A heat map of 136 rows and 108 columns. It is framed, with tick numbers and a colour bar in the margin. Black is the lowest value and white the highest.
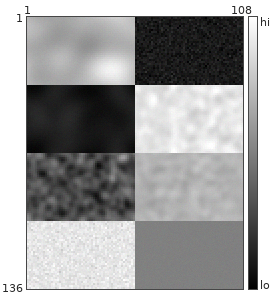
It is made of 4 by 2 panels. Panel 1,1: high, smooth. Panel 1,2: very low, fine-grained, faint in contrast. Panel 2,1: very low, smooth, faint in contrast. Panel 2,2: very high, blotchy, faint in contrast. Panel 3,1: low, blotchy. Panel 3,2: high, blotchy, faint in contrast. Panel 4,1: very high, fine-grained, faint in contrast. Panel 4,2: middling, flat.
